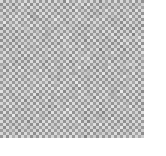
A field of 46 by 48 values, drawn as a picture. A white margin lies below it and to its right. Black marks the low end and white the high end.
Slope: none. Grain: checkered. Odd rows or columns: none. Average level on the scale: 70%. Histogram: two levels.
